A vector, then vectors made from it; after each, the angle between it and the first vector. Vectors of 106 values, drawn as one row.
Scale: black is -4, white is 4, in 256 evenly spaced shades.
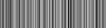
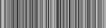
partly opposed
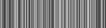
partly aligned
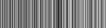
partly opposed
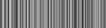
partly opposed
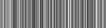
nearly opposite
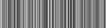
partly aligned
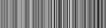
partly opposed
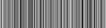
partly opposed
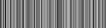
orthogonal
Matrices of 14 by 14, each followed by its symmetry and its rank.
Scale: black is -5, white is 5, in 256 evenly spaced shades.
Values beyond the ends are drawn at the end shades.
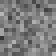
neither, full rank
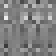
neither, rank two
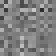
neither, rank three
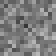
symmetric, full rank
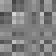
symmetric, rank one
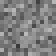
neither, full rank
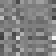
neither, rank two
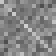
symmetric, full rank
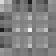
symmetric, rank one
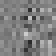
neither, rank two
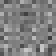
neither, rank three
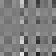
neither, rank one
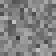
neither, full rank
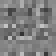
neither, rank three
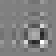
symmetric, rank one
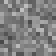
neither, full rank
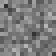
symmetric, full rank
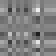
neither, rank one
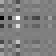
neither, rank one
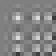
symmetric, rank one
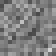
symmetric, full rank
